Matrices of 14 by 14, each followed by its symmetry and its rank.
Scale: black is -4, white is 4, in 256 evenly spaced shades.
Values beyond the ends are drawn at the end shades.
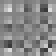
symmetric, rank two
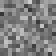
neither, full rank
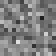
antisymmetric, full rank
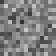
neither, full rank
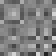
symmetric, rank two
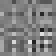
antisymmetric, rank two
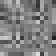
antisymmetric, rank two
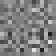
antisymmetric, rank two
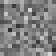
antisymmetric, full rank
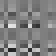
neither, rank one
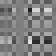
neither, rank one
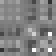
symmetric, rank two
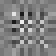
symmetric, rank two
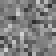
antisymmetric, full rank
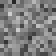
neither, full rank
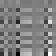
neither, rank one
